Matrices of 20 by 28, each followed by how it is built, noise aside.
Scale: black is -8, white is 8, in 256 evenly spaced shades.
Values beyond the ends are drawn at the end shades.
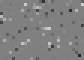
sparse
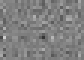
low rank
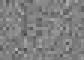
low rank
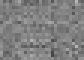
low rank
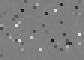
sparse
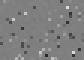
sparse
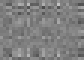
low rank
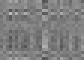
low rank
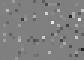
sparse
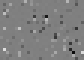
sparse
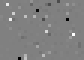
sparse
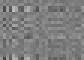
low rank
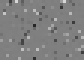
sparse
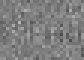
low rank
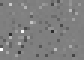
sparse
